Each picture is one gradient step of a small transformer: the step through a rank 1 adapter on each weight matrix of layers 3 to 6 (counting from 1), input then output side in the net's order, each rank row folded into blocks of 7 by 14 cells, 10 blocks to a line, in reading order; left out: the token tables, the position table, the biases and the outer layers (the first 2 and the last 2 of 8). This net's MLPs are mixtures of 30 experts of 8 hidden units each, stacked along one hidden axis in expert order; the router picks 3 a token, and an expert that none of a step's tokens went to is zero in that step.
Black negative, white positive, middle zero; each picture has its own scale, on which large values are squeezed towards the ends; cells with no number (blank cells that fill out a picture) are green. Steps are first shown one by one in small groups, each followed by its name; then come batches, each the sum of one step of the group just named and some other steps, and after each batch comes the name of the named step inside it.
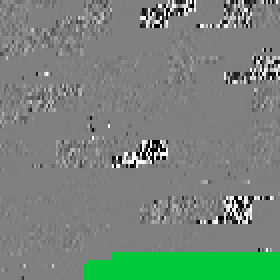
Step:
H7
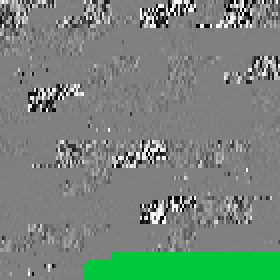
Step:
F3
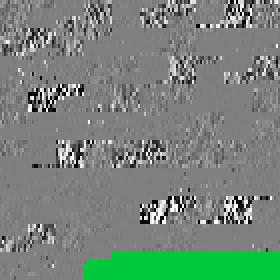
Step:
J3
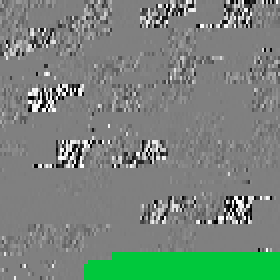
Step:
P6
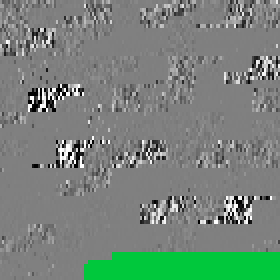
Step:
J3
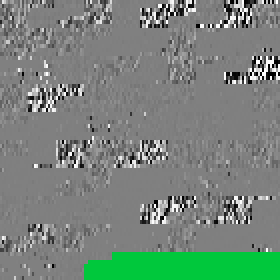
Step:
H7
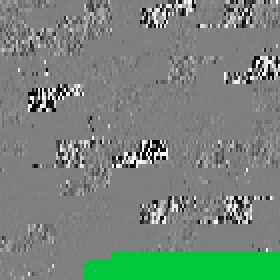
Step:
H7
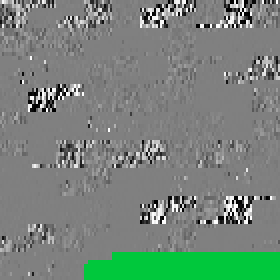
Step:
F3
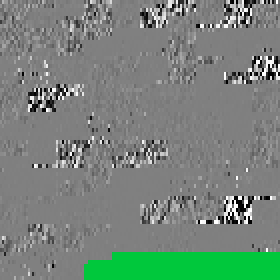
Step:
H7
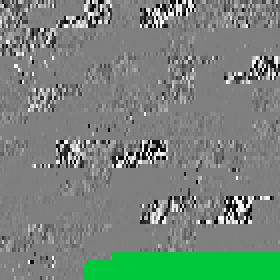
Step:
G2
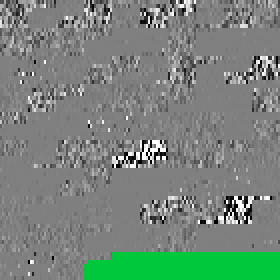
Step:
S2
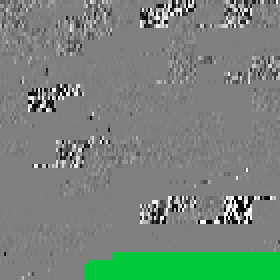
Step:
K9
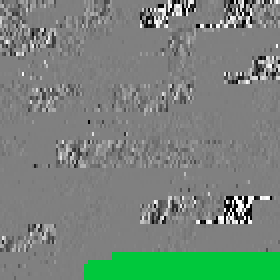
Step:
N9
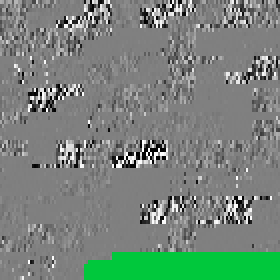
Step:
G2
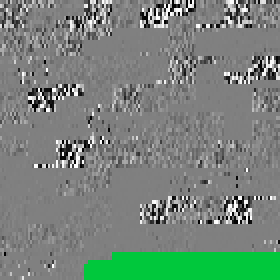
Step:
K9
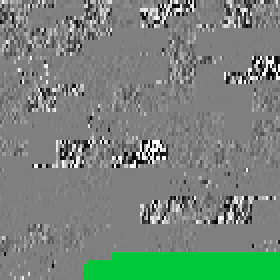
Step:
K9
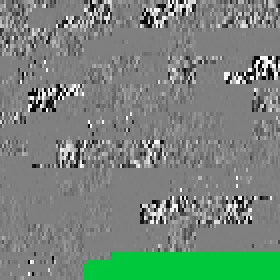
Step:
S2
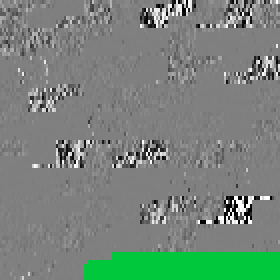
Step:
N9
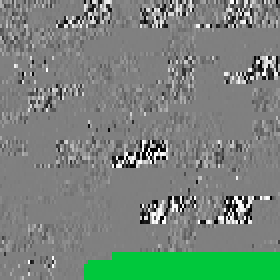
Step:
G2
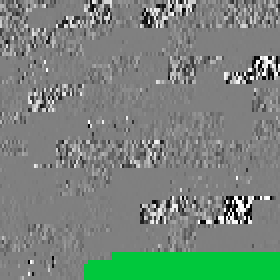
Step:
S2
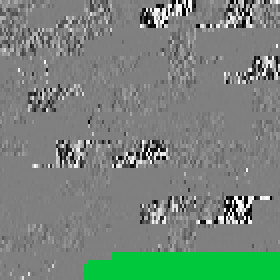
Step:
N9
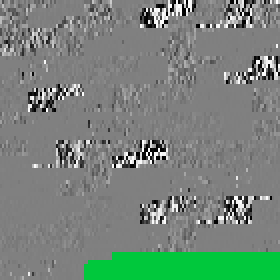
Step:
N9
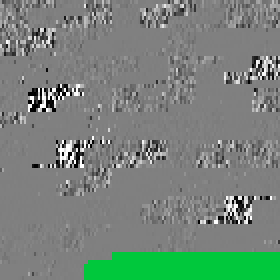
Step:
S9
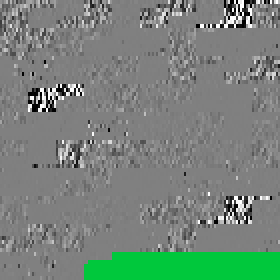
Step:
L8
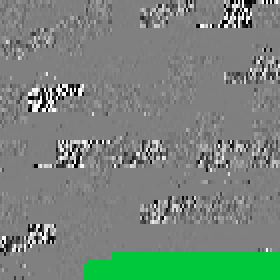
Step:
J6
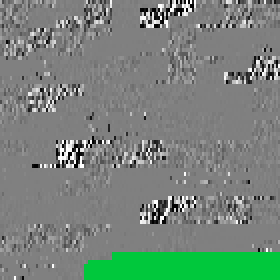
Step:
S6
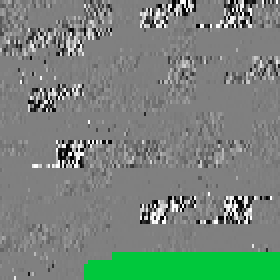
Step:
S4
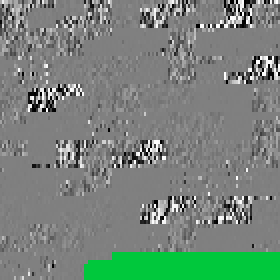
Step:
L8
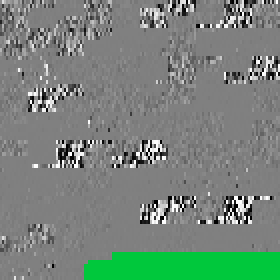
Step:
S4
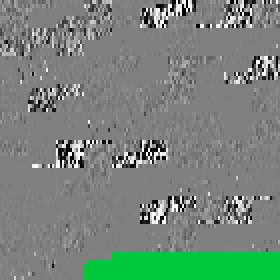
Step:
S4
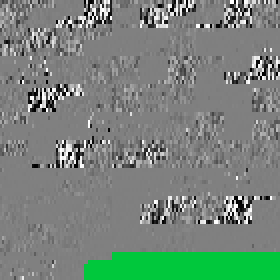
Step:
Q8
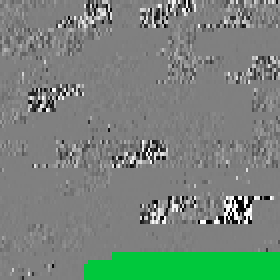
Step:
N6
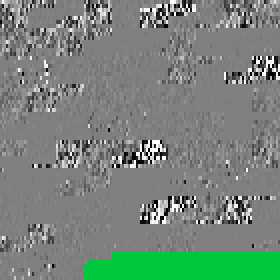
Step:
N6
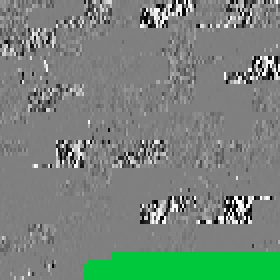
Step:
Q8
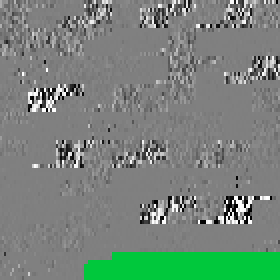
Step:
N6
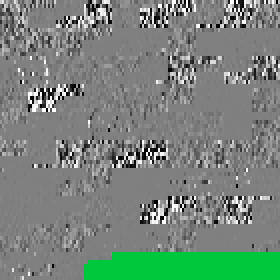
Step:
N6
